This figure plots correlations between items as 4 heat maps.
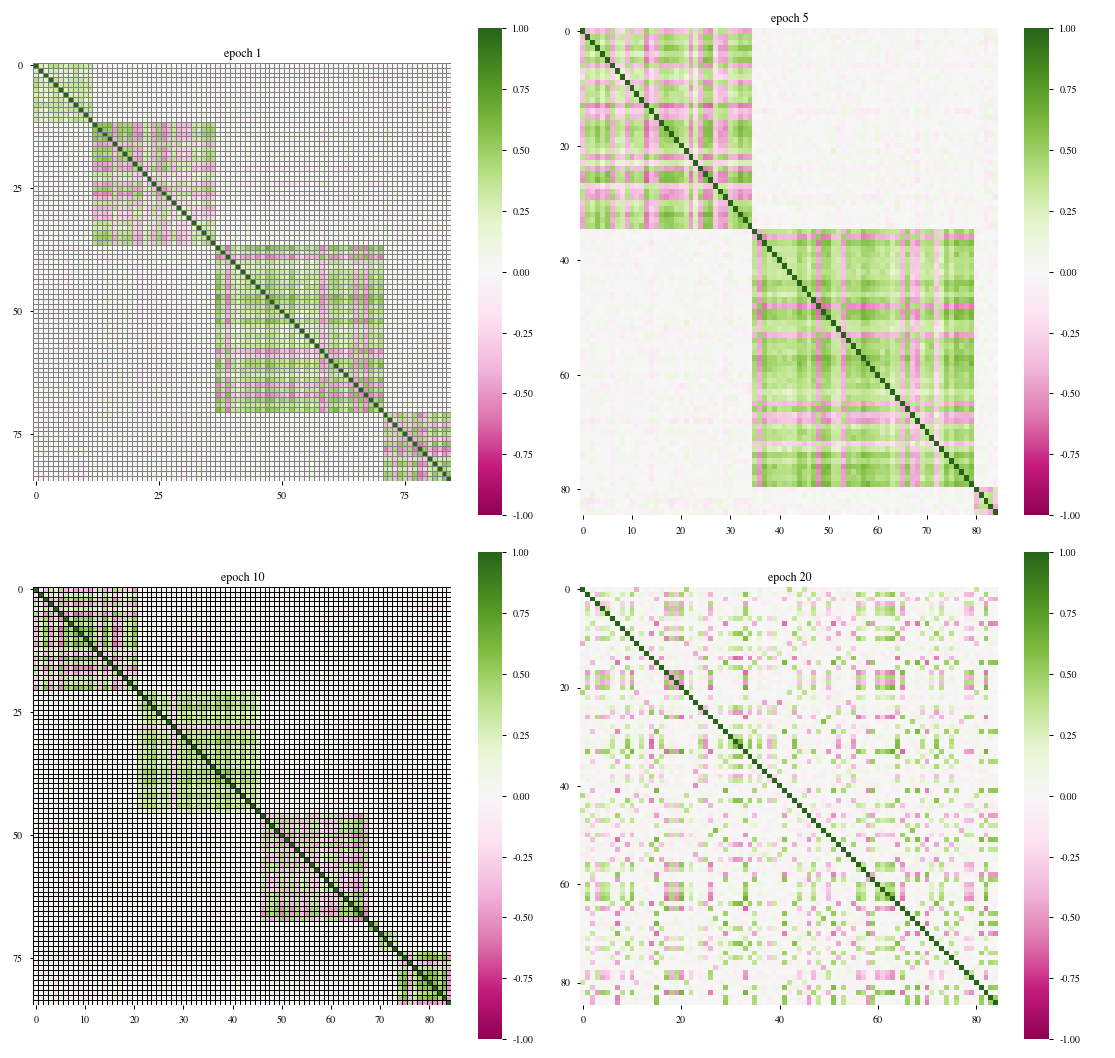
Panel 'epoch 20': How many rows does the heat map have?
85
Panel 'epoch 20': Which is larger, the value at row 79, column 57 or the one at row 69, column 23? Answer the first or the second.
the second
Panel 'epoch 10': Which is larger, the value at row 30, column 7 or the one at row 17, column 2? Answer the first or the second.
the first
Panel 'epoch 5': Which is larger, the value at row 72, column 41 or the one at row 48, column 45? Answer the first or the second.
the first
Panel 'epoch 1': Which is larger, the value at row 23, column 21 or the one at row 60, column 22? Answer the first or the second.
the second
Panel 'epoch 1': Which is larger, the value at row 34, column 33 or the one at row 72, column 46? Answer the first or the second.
the first
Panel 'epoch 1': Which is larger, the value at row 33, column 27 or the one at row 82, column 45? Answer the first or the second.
the second
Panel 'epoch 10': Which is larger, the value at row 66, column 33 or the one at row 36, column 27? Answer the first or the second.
the second
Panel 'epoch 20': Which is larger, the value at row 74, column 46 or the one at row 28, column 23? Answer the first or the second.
the second
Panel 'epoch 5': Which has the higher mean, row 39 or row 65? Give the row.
39
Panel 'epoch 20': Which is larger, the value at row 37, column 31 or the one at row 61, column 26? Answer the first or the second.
the first
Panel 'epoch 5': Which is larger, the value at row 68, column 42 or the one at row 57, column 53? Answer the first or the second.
the first
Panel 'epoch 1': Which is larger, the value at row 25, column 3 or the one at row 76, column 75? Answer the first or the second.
the first
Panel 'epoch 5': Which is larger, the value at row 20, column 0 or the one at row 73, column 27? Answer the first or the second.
the second
